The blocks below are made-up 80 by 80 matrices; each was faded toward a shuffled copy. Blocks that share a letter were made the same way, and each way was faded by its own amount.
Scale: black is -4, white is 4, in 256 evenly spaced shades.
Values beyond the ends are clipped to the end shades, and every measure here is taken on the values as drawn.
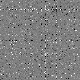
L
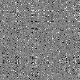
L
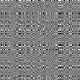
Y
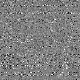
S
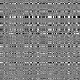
Y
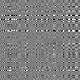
Y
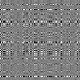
Y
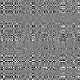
Y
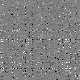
L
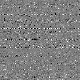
S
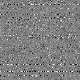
S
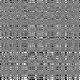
Y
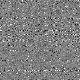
S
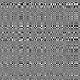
Y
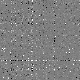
L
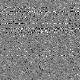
S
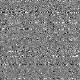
S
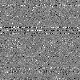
S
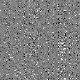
L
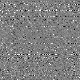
S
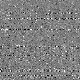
S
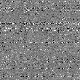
S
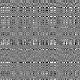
Y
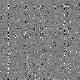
L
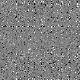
L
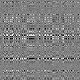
Y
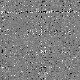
L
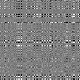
Y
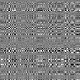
Y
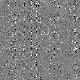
L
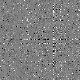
L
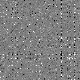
L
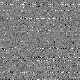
S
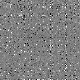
L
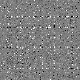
L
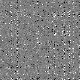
L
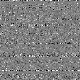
S
